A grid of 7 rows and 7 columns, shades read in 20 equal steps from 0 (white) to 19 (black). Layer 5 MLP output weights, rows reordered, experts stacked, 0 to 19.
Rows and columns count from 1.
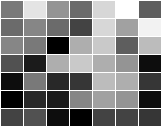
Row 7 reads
14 13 18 19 14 14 15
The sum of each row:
46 56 65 72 85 94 107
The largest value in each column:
19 17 19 19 14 14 18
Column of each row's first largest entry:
7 4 3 7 1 1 4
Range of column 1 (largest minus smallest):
10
